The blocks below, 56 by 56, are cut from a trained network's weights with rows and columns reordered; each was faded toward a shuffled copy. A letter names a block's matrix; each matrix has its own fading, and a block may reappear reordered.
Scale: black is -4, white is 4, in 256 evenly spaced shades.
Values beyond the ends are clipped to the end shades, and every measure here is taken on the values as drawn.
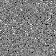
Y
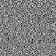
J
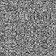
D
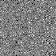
Y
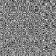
J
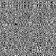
J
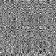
J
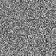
D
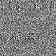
J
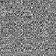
J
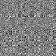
J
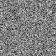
D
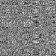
J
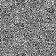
D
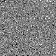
Y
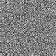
D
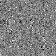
Y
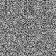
D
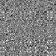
J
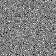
Y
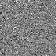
Y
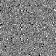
Y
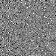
Y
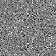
Y
